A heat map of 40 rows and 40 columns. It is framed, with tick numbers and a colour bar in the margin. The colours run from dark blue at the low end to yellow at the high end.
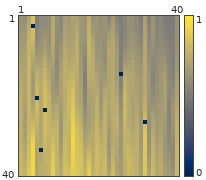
Histogram: skewed, a long tail of low values. Grain: streaks running down. Ninth with the lowest average: top right. Lone odd cells: 6, each lower than its neighbours. Slope: up to the bottom left. Average level on the scale: 70%.
